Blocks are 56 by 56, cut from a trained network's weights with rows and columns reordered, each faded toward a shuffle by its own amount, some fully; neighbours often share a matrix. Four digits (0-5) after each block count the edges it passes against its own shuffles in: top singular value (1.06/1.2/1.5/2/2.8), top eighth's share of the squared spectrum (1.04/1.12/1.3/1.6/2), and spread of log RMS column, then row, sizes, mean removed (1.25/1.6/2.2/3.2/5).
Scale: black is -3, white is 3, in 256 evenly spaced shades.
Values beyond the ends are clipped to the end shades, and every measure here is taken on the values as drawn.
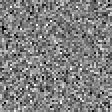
0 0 0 0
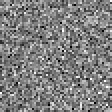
0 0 0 0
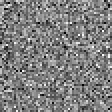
2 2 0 1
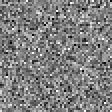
0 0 0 0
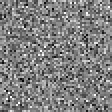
1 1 0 0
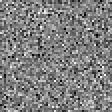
0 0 0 0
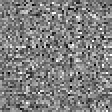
3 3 1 2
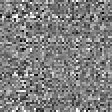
3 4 3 2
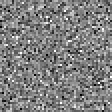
0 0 0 0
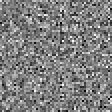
3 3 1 1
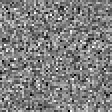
1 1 0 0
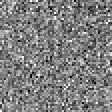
2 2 0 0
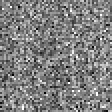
2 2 0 0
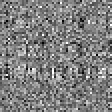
3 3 0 2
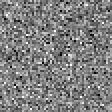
2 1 1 0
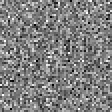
2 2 0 0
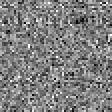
3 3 0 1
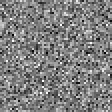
1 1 0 0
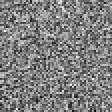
2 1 0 0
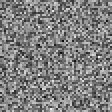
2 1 0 0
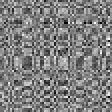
5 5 3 3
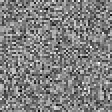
3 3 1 0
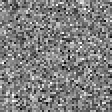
1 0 0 0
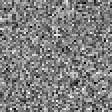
3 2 0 1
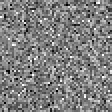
1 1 0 0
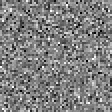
1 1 0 0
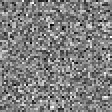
3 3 1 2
